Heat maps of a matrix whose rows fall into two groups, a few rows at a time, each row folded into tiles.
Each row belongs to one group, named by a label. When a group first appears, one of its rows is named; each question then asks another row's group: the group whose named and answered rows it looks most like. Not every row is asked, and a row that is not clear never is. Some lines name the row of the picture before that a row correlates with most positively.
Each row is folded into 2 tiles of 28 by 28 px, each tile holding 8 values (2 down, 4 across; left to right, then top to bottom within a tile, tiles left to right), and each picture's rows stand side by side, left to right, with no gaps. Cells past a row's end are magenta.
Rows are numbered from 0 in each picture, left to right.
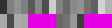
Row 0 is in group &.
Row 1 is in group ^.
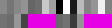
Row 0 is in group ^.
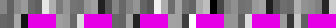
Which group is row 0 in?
^
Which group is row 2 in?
^
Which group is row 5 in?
&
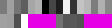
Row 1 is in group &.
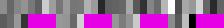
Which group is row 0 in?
^
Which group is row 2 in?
&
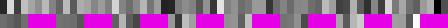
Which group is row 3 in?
&
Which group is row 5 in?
^
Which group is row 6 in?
&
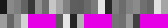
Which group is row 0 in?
&
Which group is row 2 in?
^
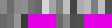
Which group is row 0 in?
^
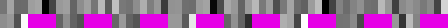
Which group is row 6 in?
^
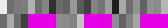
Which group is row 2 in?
&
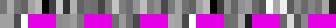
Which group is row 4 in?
^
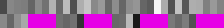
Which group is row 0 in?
&
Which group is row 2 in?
^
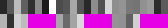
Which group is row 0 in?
&
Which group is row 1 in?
&
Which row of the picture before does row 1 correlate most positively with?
0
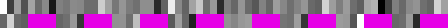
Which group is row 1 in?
^
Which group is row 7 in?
^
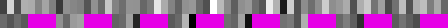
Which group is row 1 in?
&
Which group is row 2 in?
^
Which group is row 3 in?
^
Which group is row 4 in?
^
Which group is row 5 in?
&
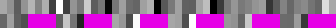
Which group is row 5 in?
^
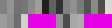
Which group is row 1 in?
&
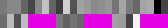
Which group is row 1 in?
&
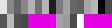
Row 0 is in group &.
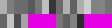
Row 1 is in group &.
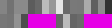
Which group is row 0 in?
^
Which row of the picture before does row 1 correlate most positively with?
0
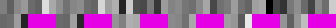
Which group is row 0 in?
^
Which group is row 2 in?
&
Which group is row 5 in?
&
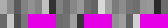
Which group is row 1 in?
^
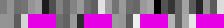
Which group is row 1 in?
^
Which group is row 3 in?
&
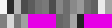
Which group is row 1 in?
^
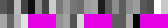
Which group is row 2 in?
^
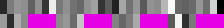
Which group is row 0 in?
&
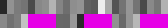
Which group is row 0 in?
&
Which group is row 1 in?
^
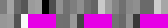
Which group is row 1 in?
^
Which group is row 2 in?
^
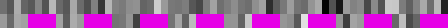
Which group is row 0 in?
&
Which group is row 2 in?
^
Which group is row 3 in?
&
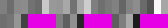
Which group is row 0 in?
^
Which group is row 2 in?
^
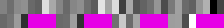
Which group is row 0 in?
^
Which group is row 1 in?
^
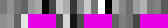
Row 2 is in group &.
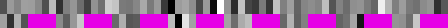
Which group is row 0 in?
&
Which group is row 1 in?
&
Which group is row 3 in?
&
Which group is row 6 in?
^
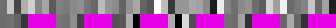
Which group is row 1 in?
^
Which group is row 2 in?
^
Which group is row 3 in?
&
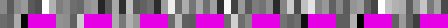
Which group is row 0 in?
^
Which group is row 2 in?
&
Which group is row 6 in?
^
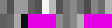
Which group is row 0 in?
^
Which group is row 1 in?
&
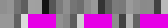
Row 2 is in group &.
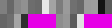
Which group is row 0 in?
^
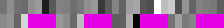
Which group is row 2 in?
^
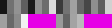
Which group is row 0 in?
&
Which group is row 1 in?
&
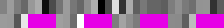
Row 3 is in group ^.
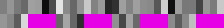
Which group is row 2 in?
&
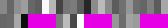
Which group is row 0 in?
^
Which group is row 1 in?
&
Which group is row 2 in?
&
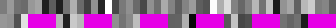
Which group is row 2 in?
&
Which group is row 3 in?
^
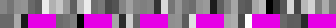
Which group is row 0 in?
^
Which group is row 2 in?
&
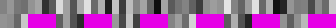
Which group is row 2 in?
&
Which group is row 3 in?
&
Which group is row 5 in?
&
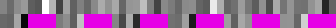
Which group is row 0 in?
^
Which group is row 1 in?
&
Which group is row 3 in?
^
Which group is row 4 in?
&
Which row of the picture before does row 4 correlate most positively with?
5
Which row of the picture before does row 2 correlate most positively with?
2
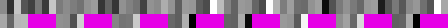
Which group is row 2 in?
&
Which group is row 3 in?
^
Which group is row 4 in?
^
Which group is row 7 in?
^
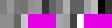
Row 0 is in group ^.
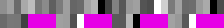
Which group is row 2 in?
^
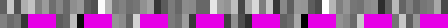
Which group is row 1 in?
^
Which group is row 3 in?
^
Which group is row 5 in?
^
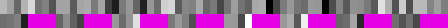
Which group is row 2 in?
&
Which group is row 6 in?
^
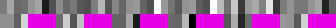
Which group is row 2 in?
^
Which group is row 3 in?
^
